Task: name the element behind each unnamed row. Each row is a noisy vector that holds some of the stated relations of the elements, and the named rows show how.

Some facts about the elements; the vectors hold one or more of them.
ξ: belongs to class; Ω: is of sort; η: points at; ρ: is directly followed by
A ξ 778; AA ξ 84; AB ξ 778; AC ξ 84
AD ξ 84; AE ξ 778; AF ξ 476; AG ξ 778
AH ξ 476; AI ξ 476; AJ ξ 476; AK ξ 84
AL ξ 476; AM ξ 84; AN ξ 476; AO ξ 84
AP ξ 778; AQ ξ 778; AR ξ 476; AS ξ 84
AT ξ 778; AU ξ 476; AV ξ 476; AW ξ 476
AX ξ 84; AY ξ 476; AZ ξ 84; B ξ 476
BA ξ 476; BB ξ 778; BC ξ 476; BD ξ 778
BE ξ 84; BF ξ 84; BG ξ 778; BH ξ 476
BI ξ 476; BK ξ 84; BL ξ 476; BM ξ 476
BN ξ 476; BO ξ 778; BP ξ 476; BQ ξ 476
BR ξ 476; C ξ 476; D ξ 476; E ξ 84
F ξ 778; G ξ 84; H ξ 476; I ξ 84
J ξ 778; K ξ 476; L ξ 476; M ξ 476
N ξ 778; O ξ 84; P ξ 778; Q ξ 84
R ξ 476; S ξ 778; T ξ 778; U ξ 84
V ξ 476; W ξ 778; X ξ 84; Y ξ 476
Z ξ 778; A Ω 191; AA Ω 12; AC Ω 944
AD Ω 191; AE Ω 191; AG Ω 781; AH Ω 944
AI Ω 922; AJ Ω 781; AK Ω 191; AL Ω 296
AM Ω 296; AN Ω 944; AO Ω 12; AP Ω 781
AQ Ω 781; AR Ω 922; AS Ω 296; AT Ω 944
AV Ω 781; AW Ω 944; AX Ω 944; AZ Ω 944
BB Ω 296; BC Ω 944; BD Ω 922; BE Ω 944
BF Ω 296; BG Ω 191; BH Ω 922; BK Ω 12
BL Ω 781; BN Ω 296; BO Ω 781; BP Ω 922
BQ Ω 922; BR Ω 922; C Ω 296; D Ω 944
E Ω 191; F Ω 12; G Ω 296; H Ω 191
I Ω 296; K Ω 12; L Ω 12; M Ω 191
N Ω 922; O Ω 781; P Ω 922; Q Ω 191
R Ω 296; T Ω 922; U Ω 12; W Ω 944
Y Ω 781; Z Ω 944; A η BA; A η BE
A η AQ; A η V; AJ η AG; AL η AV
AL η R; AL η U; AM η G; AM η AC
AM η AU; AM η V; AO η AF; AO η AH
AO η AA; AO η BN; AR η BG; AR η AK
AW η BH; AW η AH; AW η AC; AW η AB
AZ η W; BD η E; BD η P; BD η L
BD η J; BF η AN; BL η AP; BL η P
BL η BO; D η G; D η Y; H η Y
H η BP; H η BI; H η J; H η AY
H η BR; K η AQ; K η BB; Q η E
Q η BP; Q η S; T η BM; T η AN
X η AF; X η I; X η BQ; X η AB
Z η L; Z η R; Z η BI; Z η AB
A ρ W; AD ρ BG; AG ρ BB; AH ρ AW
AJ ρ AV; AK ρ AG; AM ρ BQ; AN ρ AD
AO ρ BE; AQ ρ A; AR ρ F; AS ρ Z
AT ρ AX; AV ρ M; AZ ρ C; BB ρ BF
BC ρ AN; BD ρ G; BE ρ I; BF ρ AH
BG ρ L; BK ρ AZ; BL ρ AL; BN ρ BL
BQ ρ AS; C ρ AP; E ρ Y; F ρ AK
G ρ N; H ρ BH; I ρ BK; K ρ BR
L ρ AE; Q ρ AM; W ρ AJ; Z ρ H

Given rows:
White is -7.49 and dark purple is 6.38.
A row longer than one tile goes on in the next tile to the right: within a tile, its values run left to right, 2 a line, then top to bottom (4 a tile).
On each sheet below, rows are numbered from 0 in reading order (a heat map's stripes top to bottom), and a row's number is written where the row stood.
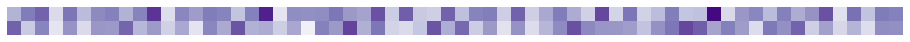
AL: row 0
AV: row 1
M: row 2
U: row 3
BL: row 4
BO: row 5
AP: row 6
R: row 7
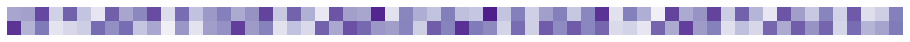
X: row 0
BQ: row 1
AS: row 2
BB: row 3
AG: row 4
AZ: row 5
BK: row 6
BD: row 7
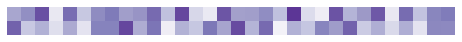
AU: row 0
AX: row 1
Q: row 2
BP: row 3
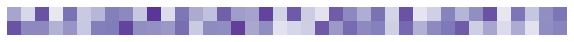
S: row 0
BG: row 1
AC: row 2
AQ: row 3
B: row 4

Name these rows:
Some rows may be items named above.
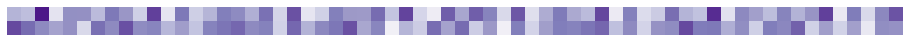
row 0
AE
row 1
AB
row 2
AQ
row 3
G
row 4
K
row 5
W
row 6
Z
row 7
BM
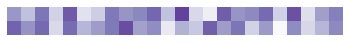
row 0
AT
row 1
BE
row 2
BN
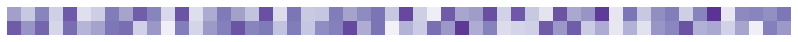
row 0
BD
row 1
K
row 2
N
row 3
AM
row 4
O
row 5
AF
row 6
H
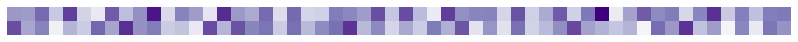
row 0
G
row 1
BF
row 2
A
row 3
AK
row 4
AR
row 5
AW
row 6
AJ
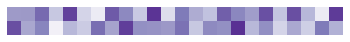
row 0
G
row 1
BG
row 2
AK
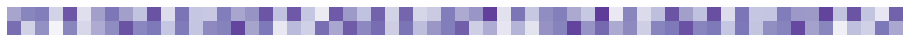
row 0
BC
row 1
N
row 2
AD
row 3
F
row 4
AF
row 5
T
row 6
N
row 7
I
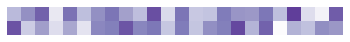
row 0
D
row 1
N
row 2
AO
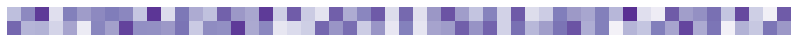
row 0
L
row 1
BG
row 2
AA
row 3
AN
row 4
BD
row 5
E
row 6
AM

